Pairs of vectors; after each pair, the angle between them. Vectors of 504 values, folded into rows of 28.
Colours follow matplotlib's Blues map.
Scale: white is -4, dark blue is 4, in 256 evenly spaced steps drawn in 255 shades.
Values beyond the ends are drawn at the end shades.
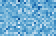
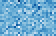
nearly parallel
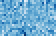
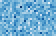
orthogonal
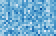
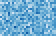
partly aligned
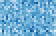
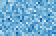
orthogonal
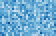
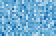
nearly parallel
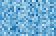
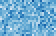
partly opposed
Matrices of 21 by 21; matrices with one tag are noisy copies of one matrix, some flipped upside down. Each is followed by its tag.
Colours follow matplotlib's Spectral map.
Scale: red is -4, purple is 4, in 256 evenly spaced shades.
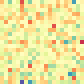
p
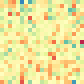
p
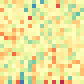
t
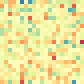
p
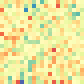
t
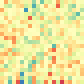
t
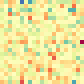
p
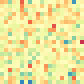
p
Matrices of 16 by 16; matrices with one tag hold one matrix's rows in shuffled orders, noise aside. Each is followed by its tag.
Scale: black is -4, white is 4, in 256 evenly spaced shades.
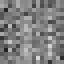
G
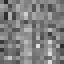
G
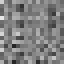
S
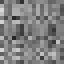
S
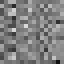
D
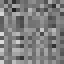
S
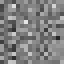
D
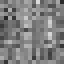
G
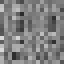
S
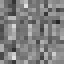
D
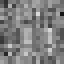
G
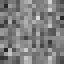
G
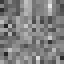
G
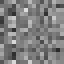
D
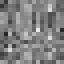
G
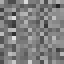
D
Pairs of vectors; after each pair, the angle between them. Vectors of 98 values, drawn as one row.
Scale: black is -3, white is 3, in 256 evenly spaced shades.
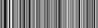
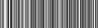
nearly opposite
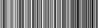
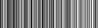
nearly opposite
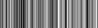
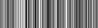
partly opposed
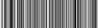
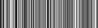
nearly opposite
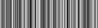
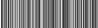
orthogonal
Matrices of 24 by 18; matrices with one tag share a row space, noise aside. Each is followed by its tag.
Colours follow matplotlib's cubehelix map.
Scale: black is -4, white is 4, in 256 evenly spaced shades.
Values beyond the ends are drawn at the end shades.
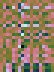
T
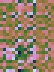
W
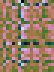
T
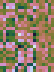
W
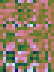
W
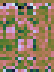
W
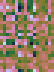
W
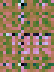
T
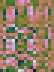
W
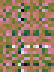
T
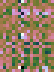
T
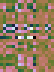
W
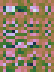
W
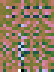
T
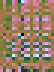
T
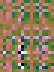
T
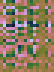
W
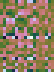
W
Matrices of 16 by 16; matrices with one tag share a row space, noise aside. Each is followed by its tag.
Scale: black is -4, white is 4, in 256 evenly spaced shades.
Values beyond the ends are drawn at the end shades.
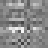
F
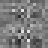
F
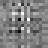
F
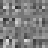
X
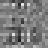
F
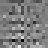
F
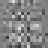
F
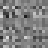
X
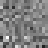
X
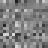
X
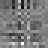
F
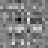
F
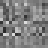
X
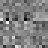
X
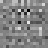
F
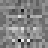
F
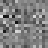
X
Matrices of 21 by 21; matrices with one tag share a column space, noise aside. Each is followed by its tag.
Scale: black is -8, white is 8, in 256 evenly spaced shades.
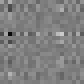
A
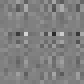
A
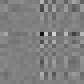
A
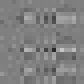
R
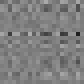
A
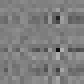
R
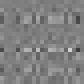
R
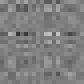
A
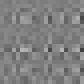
R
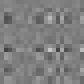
R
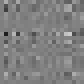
A
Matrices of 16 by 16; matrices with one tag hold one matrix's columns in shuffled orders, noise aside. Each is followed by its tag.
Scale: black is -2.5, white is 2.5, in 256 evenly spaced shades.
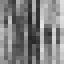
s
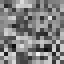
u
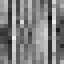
s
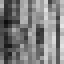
s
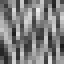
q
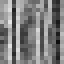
s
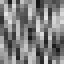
q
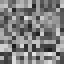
u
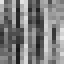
s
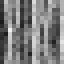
s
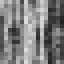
s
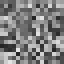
u
